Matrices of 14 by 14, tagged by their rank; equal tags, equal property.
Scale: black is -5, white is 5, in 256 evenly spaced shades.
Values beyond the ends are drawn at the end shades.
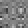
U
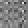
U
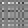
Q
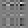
Q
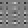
Q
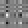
Q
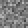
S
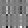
Q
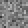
S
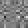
U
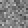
S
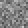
S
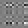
Q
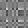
Q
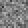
S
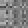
U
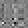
U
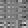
U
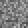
S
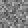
S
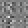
U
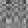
U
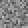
S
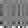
Q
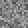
S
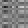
Q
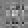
U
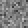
S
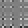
Q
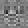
U
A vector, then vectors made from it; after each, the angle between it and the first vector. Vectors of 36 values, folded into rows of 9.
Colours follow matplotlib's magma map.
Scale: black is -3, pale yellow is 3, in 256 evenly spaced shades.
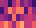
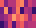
orthogonal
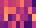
orthogonal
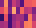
orthogonal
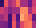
orthogonal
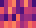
orthogonal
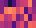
partly aligned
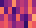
orthogonal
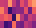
nearly opposite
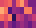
partly opposed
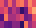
partly opposed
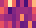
partly opposed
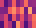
partly aligned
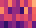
nearly opposite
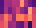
orthogonal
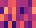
orthogonal
